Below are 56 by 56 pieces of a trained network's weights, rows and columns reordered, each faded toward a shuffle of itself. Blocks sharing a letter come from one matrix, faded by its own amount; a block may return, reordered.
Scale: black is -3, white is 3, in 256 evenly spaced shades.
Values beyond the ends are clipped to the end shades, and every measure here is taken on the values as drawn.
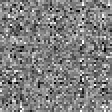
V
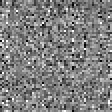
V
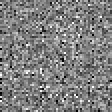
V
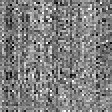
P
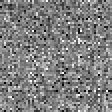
V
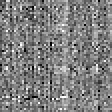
P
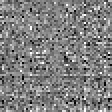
V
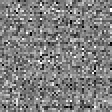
V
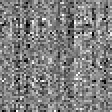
P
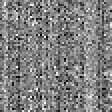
P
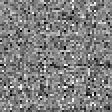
V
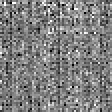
P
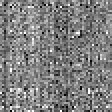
P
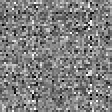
V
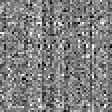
P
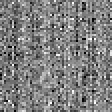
P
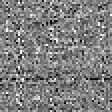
V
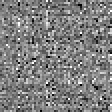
V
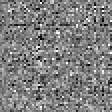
V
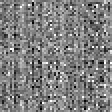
P
